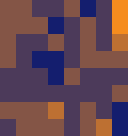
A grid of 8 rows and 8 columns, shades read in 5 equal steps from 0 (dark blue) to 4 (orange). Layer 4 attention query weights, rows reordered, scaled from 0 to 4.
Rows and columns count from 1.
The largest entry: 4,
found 2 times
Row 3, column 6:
2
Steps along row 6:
same same same same same same up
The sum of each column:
13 12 10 9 10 12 11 16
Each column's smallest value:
1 1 0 0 1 0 1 0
